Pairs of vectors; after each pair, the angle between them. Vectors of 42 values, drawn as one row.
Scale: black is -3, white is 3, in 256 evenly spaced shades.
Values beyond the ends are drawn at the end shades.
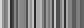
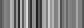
partly opposed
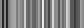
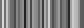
nearly opposite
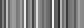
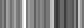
partly aligned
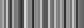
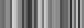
orthogonal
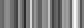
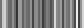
orthogonal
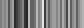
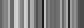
nearly opposite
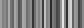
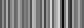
nearly opposite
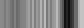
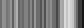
nearly opposite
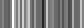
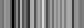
nearly opposite
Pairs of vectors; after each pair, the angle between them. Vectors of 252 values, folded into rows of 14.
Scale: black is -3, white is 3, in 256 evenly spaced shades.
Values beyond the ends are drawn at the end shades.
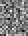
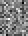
nearly opposite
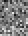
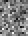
partly aligned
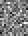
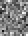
orthogonal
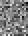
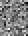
nearly parallel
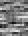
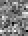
partly aligned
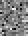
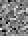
partly aligned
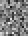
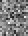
partly aligned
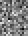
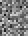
nearly parallel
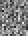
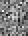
partly opposed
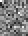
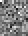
nearly parallel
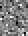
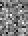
partly aligned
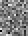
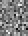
partly opposed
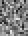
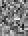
nearly parallel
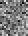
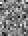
partly opposed
